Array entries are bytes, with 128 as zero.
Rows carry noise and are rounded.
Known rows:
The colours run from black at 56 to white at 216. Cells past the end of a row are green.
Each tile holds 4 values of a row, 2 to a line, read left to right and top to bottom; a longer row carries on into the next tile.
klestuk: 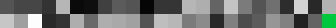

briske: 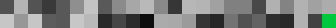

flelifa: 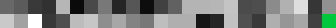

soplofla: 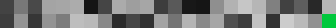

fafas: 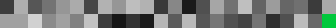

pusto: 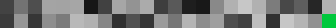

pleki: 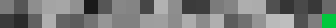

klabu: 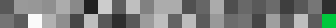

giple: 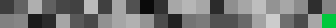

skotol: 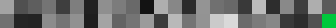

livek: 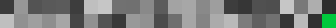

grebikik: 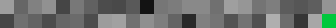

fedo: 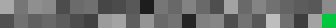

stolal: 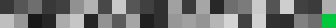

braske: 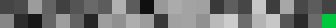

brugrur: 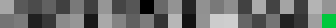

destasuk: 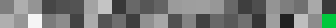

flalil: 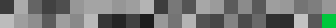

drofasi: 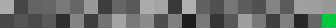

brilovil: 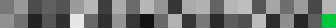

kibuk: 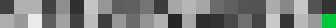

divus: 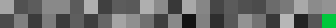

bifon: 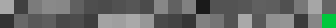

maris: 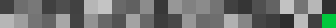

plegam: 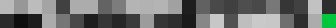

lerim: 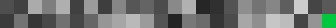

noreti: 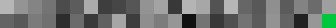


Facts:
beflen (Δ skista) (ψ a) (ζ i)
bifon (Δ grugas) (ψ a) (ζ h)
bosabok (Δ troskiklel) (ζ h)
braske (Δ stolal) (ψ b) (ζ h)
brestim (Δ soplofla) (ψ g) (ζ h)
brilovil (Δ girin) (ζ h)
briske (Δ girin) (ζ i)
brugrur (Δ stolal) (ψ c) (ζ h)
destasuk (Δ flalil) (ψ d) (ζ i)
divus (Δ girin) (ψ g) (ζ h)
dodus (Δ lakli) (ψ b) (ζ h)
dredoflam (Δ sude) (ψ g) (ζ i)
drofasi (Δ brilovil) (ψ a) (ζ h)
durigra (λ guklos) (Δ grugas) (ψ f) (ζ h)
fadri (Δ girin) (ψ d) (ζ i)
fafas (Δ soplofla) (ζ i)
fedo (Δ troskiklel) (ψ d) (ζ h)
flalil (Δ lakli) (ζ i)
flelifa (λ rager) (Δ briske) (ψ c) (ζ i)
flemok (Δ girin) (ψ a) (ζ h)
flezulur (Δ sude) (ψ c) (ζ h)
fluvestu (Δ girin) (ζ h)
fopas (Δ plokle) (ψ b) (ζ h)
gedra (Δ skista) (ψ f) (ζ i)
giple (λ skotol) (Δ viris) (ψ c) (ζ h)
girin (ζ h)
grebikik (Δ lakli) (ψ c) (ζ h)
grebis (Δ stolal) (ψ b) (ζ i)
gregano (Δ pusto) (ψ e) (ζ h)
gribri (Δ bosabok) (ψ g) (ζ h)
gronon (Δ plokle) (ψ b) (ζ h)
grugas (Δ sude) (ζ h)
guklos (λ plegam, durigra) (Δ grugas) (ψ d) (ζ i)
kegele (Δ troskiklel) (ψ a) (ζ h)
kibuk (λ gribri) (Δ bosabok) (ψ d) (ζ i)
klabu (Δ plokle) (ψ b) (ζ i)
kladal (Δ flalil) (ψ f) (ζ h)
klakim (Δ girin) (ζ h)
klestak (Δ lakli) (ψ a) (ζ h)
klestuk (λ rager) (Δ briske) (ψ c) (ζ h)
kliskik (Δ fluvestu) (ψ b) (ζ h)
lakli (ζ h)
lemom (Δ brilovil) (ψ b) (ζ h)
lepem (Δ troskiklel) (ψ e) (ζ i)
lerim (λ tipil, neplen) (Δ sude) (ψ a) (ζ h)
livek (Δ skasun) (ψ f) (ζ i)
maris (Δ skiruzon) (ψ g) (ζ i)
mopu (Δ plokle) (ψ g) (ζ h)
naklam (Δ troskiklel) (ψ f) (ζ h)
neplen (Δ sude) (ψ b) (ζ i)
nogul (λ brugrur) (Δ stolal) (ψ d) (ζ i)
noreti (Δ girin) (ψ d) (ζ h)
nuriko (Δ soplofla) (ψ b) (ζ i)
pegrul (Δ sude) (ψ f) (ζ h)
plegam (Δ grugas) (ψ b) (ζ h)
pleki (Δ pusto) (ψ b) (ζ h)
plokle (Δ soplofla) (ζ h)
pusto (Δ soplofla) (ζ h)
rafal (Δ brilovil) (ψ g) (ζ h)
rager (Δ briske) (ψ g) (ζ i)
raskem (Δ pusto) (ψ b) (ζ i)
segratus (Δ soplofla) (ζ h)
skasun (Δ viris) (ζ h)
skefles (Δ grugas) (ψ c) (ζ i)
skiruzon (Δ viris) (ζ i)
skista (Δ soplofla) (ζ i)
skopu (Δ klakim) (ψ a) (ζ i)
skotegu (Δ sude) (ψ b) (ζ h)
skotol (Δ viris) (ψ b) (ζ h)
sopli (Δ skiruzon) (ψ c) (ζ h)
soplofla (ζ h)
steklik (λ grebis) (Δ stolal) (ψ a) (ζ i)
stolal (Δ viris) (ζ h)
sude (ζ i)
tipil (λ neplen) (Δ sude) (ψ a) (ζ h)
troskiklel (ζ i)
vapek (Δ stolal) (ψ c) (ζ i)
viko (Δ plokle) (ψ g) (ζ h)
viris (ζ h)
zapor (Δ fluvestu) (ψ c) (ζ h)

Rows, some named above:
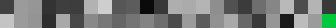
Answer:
vapek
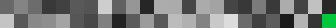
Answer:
grebis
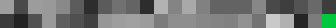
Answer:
skotegu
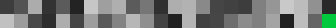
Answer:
steklik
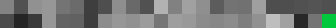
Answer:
dodus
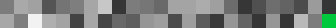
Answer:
lepem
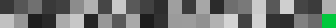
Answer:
stolal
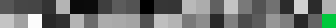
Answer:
klestuk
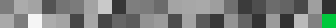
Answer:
lepem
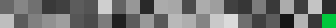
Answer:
grebis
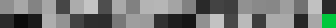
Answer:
durigra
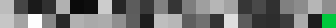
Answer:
rager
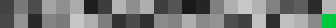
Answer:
segratus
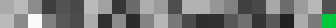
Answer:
fadri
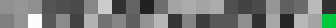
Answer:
skefles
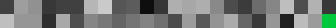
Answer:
vapek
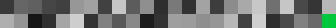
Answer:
skasun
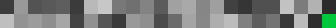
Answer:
livek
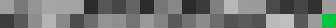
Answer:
gregano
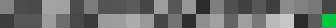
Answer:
pegrul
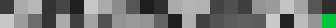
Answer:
nogul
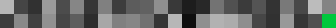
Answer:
gribri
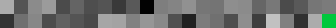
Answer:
flezulur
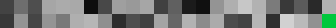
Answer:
plokle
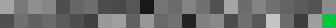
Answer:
fedo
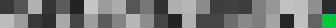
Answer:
steklik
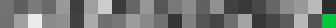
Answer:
dredoflam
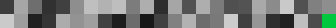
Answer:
skiruzon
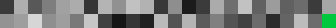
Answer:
skista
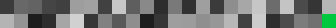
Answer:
skasun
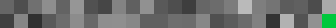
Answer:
grugas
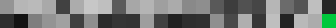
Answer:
guklos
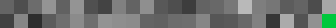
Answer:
grugas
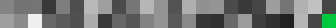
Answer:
skopu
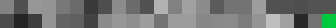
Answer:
dodus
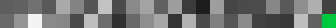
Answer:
beflen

